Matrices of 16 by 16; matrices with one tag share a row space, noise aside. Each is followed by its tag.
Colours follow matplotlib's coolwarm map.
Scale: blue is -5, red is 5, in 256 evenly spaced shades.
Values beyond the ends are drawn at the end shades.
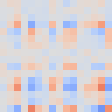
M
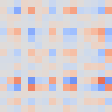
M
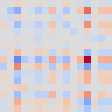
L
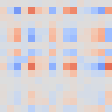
M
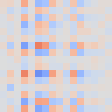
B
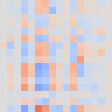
B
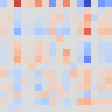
L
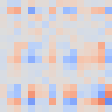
M
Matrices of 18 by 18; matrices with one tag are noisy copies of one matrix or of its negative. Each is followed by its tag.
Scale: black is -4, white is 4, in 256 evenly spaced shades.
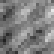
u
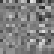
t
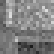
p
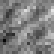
u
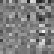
t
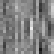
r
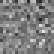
t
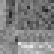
p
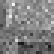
p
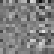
t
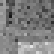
p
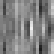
r
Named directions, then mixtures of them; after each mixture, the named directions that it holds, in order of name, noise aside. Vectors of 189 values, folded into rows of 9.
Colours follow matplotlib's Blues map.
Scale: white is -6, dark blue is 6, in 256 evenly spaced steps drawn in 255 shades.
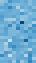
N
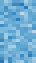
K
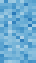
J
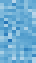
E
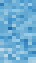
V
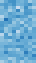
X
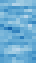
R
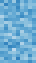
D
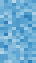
E, J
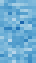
N, R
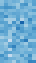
J, N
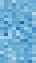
E, J, N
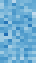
E, J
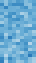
K, V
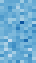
N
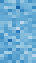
D, N, X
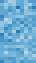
X
